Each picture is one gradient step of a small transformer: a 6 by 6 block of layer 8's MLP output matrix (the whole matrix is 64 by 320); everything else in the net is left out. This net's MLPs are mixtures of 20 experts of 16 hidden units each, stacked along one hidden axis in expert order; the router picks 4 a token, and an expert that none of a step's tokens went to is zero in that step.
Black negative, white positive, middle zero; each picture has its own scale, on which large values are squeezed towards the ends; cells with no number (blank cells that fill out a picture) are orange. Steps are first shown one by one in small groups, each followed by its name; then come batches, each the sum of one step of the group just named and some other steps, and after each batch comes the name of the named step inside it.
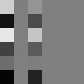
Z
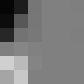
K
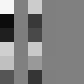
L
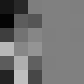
K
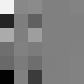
Z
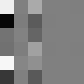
L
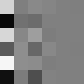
Z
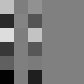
Z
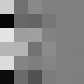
Z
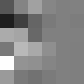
L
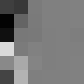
K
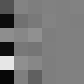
Z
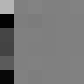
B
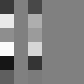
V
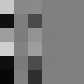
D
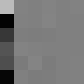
B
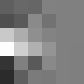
V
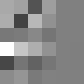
V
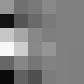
D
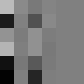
D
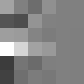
V
